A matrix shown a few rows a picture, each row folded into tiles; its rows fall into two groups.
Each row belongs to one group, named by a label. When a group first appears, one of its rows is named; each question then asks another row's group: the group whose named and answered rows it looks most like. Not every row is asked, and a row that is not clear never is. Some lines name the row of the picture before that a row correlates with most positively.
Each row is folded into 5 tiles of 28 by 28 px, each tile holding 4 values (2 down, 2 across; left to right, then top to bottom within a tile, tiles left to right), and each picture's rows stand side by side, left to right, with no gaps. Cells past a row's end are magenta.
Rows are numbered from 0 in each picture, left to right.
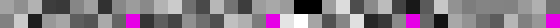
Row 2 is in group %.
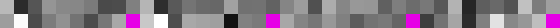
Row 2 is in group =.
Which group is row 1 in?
%
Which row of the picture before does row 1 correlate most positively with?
2
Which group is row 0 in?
%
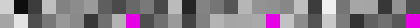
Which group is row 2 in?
=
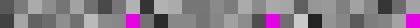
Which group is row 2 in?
%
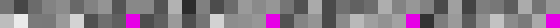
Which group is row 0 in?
%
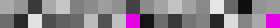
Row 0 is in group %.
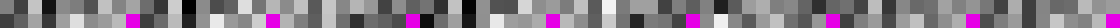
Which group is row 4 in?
=
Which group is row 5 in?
%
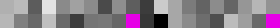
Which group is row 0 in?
=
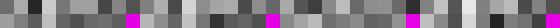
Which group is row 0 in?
=
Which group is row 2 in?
%
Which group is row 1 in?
=
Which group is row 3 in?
=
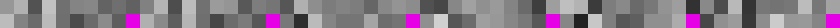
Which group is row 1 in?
=
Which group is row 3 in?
%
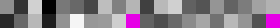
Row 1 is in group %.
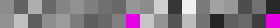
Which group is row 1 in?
=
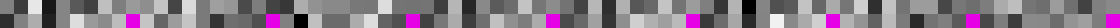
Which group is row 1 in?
=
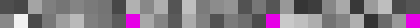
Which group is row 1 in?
=
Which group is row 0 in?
%
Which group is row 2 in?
%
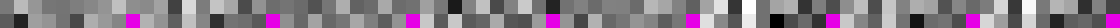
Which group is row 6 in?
=
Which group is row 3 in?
%
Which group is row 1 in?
=
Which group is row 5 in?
=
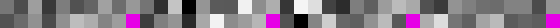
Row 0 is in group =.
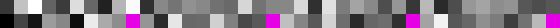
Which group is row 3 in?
%
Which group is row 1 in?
%
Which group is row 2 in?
=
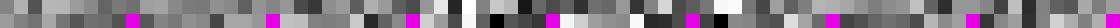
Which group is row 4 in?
%
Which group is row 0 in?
=
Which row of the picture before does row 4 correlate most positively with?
1
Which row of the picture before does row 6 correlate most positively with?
0
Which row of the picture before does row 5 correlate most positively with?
0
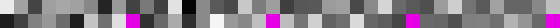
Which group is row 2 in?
%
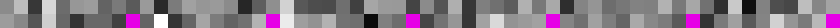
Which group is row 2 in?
%
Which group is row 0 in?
=
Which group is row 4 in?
%
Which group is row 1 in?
%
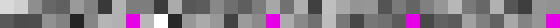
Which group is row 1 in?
%
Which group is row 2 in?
=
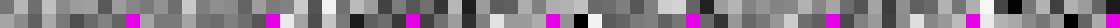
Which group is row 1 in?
=
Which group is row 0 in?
=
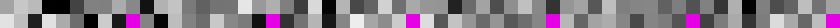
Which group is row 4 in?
=
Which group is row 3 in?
%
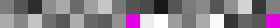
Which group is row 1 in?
%
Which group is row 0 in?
%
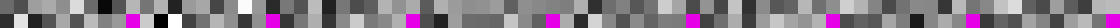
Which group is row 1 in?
%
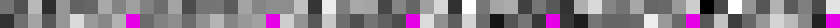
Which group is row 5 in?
%
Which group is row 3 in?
=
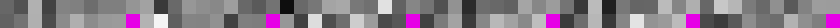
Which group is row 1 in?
%
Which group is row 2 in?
%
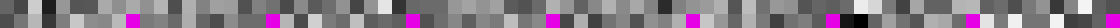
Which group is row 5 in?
=
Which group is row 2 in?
%
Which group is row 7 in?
%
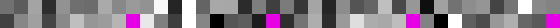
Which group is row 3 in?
%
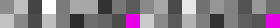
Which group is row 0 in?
=
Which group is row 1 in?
=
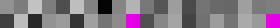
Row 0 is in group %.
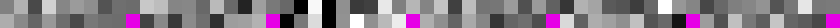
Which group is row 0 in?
=
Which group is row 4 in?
%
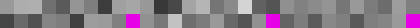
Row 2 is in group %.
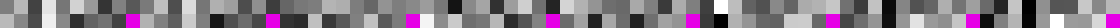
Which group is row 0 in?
=
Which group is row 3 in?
%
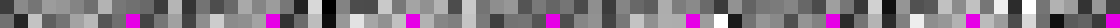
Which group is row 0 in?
%
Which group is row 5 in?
%
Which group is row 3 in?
=
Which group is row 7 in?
=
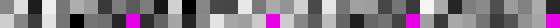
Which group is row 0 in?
=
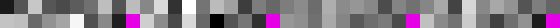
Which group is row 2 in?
=
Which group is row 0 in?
%
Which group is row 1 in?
=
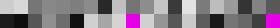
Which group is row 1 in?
=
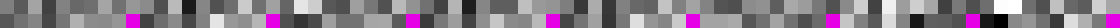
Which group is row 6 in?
=
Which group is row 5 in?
%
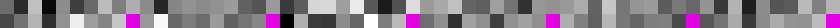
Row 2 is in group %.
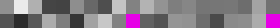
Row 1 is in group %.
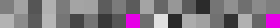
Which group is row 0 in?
=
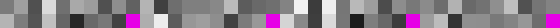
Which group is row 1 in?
%
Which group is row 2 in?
=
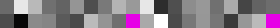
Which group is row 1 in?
%
